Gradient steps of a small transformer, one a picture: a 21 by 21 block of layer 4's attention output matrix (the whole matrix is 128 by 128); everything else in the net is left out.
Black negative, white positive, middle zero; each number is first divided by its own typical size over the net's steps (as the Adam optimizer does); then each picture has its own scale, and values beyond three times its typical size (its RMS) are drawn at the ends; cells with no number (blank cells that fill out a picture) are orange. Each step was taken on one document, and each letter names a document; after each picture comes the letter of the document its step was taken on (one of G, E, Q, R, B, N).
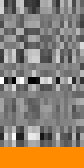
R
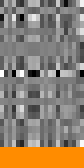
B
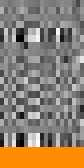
B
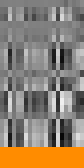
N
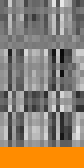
N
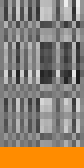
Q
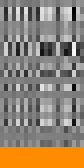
Q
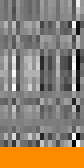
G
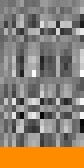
B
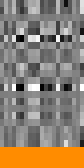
B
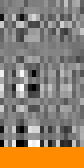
B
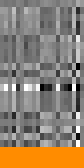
G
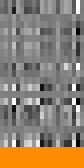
G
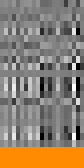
G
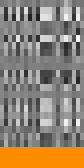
Q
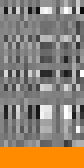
Q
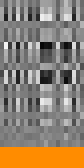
Q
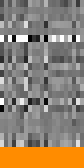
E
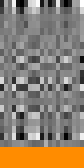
B
